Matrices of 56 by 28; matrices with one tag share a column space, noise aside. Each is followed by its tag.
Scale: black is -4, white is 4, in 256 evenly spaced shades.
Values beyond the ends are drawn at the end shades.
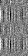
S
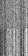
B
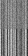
B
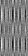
S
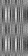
S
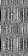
S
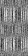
S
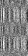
S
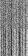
B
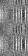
S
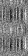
S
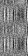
S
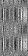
S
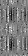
S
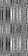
S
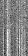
B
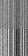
B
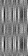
S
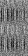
S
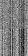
B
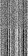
B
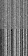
B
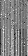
B
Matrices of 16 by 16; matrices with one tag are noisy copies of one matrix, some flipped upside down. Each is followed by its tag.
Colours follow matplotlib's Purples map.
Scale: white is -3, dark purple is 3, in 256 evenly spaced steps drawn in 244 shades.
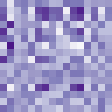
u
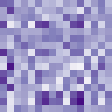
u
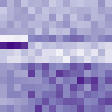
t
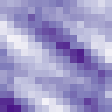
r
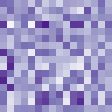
u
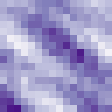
r
